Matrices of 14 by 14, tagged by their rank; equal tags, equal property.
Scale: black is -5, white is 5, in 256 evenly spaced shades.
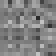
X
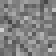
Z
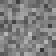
Z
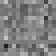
X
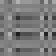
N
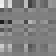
N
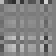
N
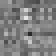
X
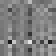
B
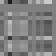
N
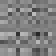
B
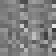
X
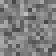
Z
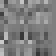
B
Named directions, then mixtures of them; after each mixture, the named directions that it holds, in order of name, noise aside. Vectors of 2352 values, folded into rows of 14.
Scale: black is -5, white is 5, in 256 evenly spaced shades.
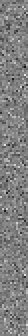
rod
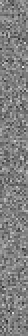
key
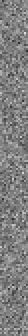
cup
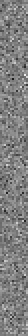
cup, rod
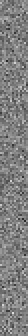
key, rod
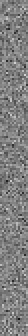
key, rod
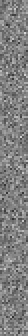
cup, rod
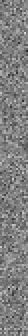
cup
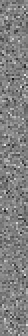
rod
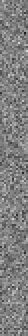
cup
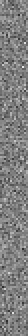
key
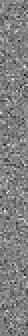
rod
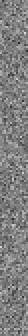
cup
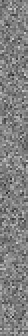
cup, rod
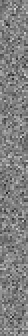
cup, rod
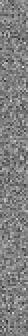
key
